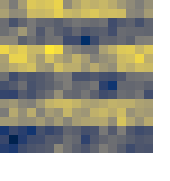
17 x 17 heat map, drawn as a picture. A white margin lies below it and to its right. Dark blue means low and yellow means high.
Horizontal stripes repeat 3 times down the table. The ninth with the lowest average is the bottom left. Streaks run across, left to right.
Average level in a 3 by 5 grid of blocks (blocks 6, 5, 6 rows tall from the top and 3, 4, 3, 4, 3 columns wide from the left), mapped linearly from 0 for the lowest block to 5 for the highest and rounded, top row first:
45233 | 23314 | 02342
